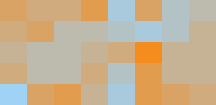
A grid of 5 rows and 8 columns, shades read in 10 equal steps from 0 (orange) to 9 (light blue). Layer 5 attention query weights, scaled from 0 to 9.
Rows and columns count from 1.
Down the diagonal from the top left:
3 3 6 4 8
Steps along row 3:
up same down down down up same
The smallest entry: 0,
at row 3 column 6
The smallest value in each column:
3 3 2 2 4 0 3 4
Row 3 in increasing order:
0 4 5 5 5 5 6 6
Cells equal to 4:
7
